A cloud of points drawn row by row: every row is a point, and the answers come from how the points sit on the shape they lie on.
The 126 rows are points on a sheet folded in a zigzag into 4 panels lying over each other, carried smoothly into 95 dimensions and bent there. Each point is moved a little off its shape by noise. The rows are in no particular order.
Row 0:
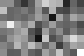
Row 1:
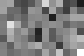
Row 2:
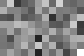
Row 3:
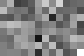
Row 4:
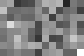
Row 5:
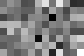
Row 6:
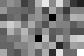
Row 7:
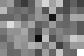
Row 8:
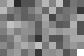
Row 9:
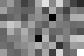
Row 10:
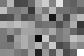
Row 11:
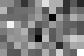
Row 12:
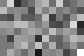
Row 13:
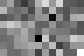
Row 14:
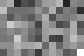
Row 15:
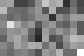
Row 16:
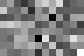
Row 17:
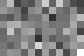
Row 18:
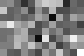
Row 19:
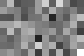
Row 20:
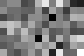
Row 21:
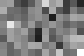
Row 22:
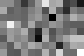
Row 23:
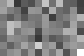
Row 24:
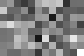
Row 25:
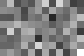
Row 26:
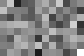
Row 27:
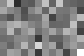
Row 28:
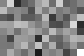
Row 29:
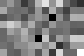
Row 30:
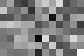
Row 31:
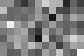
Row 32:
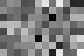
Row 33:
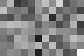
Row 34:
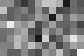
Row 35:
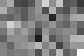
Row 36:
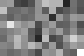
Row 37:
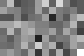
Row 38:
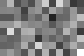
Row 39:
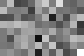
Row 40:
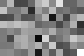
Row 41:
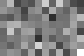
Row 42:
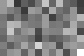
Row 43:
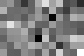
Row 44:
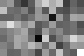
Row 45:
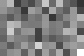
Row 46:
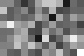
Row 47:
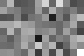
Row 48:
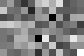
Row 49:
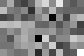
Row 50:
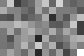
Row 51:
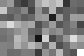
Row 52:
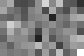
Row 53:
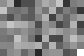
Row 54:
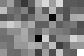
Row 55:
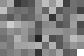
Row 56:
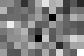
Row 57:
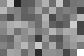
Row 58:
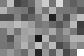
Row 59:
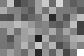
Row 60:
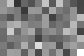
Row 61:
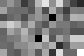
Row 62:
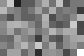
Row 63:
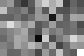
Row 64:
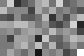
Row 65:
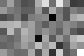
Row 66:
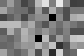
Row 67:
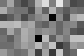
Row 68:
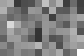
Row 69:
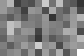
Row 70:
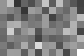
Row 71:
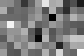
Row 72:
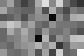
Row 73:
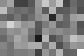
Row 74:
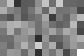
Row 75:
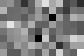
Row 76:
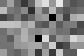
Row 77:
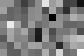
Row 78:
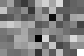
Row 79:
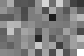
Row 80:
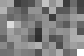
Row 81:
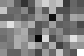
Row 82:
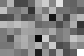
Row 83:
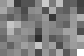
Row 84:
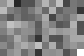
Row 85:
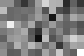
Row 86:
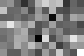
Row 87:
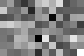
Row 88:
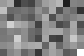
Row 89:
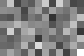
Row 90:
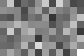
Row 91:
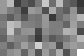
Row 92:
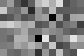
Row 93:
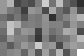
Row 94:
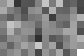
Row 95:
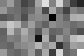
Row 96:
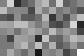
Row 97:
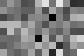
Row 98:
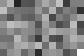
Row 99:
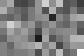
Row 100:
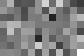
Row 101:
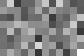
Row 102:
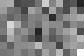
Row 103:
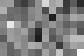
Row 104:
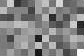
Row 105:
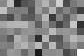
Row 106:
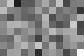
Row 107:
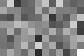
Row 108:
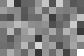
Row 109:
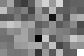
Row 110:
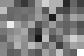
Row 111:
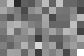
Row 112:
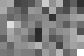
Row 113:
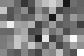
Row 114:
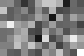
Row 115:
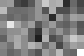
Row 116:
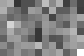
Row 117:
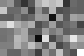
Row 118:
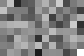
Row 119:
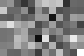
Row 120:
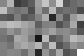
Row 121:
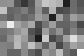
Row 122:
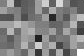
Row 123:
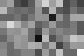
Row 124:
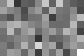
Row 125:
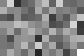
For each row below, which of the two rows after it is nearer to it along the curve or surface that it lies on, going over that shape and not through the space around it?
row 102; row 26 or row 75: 75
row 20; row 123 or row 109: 109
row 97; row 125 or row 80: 125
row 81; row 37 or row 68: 68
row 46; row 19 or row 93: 93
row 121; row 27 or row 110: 110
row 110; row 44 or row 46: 46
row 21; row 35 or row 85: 85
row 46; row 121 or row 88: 121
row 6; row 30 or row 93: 30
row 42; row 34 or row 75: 75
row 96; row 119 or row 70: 70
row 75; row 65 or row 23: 23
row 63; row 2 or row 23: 23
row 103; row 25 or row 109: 109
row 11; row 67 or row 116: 116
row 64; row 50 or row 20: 50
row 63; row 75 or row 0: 75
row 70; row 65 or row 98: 98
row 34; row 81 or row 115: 115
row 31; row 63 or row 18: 18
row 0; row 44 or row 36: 36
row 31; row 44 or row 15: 15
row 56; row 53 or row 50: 53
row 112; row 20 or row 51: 51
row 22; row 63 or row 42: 63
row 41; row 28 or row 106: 106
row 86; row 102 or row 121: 121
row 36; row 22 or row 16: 22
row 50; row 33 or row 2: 2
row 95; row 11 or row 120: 120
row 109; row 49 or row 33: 33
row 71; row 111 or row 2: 111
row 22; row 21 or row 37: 21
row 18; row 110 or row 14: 110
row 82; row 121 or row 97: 97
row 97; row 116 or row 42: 42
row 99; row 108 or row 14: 14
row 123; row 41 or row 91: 91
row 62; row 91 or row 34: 91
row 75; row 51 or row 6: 51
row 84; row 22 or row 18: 18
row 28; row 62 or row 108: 108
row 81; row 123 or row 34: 123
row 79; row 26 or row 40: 26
